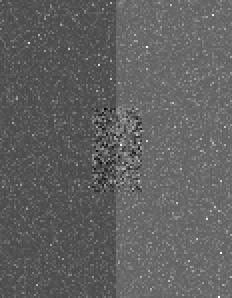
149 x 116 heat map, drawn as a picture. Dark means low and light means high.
Roughest part: centre. Seam: vertical, 50% of the way across, the right part higher. Odd patch: rougher, in the centre.
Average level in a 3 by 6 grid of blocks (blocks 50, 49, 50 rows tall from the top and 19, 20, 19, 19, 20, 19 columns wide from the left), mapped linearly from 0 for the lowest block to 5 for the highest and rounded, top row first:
000555 | 000555 | 000555
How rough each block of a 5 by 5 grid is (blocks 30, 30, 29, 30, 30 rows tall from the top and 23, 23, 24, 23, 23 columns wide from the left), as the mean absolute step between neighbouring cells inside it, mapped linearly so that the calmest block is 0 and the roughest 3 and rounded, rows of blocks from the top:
00000 | 00100 | 00300 | 00100 | 00000
